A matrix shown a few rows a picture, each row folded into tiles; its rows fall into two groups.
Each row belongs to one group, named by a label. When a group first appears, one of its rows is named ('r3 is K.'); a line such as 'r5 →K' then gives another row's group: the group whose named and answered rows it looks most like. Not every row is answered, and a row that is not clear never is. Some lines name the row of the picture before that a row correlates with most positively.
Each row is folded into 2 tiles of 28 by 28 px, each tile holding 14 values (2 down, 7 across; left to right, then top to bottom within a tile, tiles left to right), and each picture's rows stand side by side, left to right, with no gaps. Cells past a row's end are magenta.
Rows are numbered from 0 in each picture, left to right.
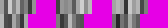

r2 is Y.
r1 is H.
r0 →Y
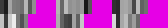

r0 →H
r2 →H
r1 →Y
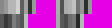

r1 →Y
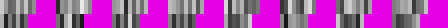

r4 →Y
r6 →Y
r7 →Y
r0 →Y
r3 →Y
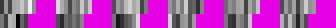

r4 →Y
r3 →Y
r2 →Y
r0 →H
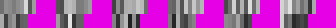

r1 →H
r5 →Y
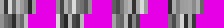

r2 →H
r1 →Y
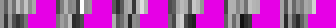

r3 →H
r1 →H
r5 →Y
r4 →H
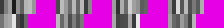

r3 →Y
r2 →Y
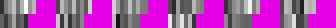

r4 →H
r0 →H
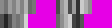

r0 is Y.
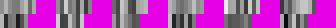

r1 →Y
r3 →Y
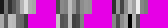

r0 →H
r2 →H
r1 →H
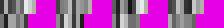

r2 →H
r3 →H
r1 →H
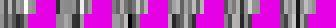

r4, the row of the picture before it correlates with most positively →1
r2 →H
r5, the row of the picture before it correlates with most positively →1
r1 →H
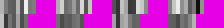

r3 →Y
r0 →Y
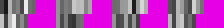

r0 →H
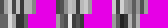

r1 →H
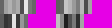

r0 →H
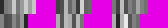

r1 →H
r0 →H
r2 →H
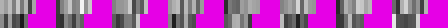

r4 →H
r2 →Y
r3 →Y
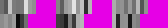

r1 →Y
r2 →Y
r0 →H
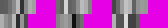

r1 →H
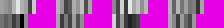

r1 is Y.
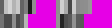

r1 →Y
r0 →Y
